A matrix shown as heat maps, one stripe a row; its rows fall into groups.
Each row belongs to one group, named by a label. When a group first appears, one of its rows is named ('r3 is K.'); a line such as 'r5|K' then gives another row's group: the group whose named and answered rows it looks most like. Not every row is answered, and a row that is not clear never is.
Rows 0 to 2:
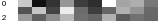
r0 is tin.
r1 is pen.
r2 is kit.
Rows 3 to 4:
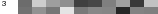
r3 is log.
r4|kit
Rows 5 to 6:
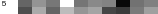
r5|kit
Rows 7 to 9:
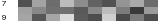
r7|pen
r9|kit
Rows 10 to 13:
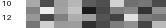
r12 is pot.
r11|log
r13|log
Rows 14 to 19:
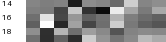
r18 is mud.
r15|tin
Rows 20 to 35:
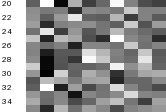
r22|kit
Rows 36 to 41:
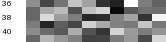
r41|log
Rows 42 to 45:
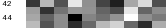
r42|pen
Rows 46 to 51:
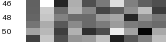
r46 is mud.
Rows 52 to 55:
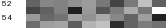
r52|pen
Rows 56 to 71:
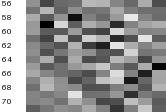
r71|pen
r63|pot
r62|tin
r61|pen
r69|kit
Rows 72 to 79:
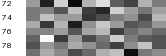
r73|tin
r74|log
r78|pen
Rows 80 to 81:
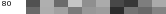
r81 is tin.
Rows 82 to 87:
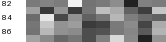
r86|log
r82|kit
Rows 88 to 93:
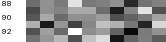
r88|kit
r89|pen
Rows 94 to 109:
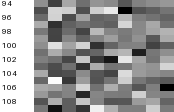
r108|pen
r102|tin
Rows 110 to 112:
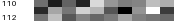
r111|pen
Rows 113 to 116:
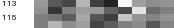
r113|tin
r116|log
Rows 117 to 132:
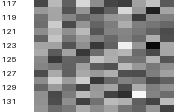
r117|pen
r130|pot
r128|log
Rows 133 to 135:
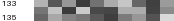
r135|log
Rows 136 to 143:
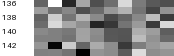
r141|pot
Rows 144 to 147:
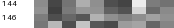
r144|pot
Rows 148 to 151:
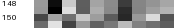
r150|pen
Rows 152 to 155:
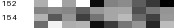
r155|log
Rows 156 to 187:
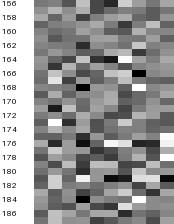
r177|log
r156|tin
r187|log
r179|pen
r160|pot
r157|log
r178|log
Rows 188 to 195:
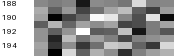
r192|kit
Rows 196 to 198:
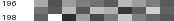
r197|pen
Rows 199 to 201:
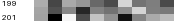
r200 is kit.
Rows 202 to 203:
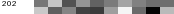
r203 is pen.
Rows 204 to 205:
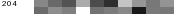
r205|kit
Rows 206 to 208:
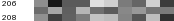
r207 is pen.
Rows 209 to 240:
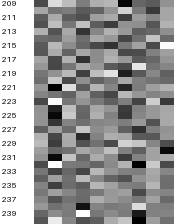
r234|pen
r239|kit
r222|tin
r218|pot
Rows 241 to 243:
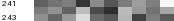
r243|kit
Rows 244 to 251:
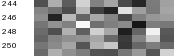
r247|kit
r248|pen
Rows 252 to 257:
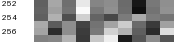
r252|kit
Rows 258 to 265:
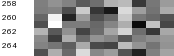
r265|kit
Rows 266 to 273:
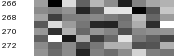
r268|pot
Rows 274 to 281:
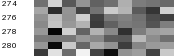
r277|log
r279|pot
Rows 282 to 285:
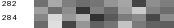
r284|log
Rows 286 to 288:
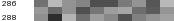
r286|log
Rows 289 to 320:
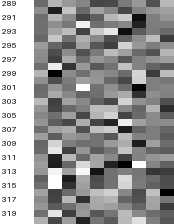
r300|pot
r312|pot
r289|log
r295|tin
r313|log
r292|kit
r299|pot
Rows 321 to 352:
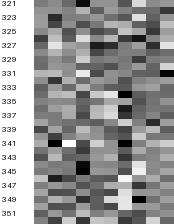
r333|pen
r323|pot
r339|pen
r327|log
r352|pen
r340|pot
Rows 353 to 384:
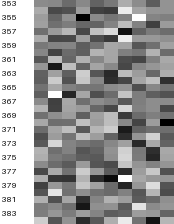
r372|pen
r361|kit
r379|pen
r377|pen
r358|tin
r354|tin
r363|tin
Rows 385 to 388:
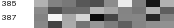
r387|log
